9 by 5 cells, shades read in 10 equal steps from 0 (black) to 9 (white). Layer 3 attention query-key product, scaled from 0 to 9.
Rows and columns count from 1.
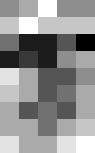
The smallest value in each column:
1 1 1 3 0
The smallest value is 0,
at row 3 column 5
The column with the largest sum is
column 1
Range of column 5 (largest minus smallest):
9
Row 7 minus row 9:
-2 -3 -2 -5 -3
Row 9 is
8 6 6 8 9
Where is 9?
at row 1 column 3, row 2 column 2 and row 9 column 5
